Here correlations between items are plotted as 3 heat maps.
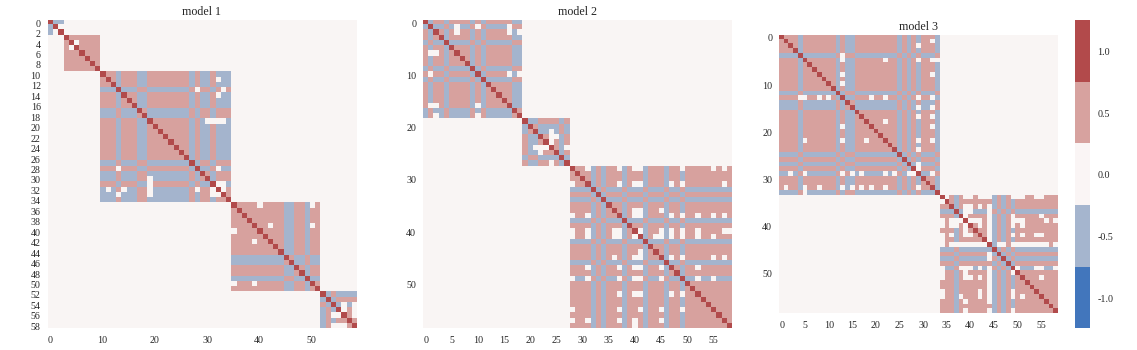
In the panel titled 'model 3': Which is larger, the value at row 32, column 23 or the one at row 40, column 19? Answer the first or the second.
the first
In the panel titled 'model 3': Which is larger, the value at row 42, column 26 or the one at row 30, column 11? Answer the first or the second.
the second
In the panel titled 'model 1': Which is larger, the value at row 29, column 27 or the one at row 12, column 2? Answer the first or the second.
the first
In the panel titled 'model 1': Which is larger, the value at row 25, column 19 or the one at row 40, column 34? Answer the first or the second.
the first
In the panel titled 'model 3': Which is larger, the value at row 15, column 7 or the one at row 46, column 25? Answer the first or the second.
the second
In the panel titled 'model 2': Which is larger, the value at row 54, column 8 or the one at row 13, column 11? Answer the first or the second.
the first
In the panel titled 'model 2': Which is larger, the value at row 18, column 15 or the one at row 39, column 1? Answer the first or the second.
the second
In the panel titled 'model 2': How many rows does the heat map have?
59
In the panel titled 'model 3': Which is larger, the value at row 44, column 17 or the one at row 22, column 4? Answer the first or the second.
the first
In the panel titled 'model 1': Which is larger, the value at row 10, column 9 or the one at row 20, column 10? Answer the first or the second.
the second
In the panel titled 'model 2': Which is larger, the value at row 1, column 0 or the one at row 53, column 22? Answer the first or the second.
the second
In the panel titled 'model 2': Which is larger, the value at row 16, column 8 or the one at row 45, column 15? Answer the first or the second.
the first
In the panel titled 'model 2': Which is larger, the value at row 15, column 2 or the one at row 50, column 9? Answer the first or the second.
the first
